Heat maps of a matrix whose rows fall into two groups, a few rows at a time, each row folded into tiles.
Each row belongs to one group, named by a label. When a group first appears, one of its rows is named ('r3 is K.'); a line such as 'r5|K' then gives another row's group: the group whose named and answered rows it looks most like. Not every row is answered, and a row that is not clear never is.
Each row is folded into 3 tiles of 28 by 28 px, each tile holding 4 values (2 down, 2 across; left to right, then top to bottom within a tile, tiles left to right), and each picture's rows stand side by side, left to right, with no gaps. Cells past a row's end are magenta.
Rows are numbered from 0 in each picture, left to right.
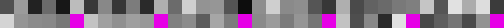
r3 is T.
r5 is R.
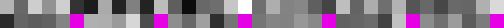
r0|R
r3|T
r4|R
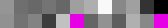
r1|T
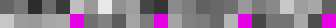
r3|R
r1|T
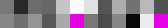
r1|R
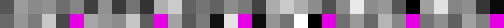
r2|R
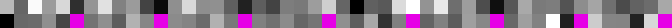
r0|R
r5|T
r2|T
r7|R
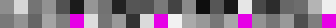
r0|T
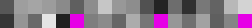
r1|T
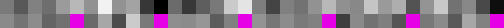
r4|R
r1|T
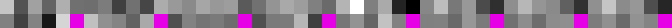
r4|T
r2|R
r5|T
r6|T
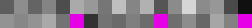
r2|T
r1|R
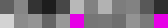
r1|T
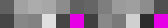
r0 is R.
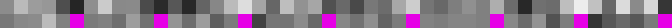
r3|R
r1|T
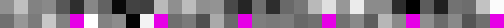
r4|T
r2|T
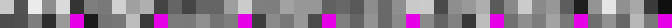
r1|R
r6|T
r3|R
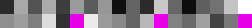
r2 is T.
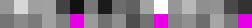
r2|T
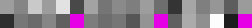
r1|R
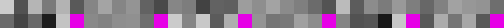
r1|T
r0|R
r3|T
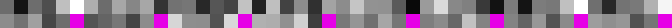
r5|T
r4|T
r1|R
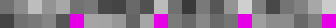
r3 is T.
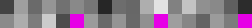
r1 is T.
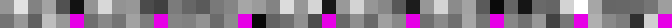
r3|R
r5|T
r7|R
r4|T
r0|T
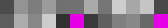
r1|R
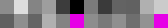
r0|T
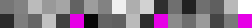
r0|R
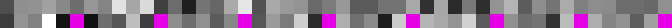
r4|R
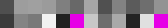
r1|R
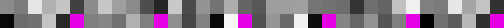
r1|T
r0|R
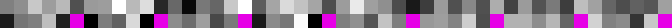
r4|T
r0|R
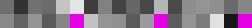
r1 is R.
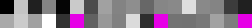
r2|T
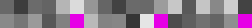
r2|R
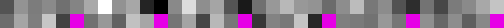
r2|T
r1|T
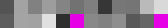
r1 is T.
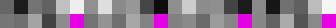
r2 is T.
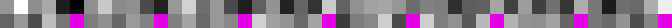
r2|T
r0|T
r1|T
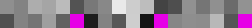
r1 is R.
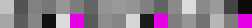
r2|T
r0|R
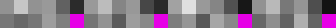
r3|T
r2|T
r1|T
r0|T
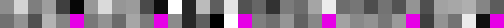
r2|R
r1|T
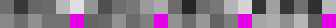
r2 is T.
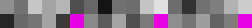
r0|R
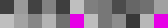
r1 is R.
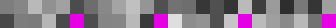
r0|R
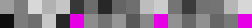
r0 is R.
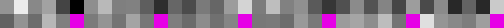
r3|T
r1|T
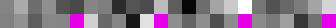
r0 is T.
